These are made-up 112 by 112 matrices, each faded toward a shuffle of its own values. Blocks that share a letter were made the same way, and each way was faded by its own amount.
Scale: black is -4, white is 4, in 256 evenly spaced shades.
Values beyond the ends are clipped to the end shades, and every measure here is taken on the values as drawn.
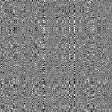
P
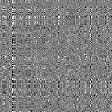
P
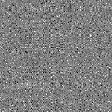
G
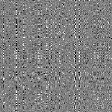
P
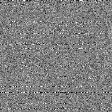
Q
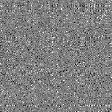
G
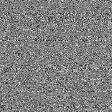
Q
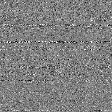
Q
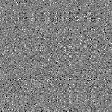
G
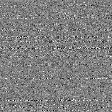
Q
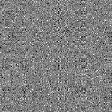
G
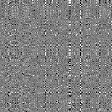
P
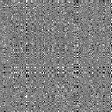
P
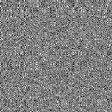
G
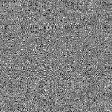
G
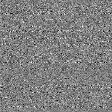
Q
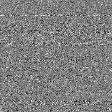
Q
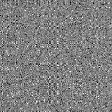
G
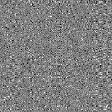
G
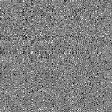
G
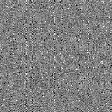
G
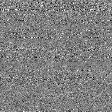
Q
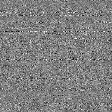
Q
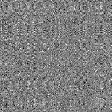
G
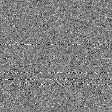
Q
